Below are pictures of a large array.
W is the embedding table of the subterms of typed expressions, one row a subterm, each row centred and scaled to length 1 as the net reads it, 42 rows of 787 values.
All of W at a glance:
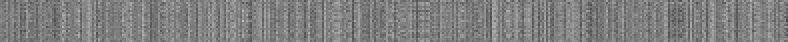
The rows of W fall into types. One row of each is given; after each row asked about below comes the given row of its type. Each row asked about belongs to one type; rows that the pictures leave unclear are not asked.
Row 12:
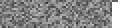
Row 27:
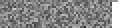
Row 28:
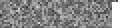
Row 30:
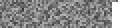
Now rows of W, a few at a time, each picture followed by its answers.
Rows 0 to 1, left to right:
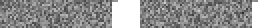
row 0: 27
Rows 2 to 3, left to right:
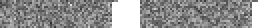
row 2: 28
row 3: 12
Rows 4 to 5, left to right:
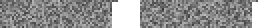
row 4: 12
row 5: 30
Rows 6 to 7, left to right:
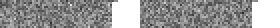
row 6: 28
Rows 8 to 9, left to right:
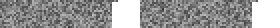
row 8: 28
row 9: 30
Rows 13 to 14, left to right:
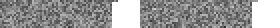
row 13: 28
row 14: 27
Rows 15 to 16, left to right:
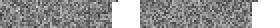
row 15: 30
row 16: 12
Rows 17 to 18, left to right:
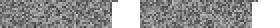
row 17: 12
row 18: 28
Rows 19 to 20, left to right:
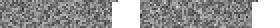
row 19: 30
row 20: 28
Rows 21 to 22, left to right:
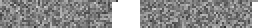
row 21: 30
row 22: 27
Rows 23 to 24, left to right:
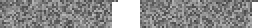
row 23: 28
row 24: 12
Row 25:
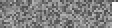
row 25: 28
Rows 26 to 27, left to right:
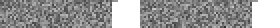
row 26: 27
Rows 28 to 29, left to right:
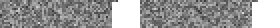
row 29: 12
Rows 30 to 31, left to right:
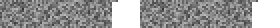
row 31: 30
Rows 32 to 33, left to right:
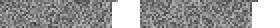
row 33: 12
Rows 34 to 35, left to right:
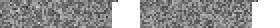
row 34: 28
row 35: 28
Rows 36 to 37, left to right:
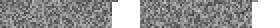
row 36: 12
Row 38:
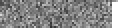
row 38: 27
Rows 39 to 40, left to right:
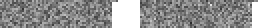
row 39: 30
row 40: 28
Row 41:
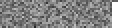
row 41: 12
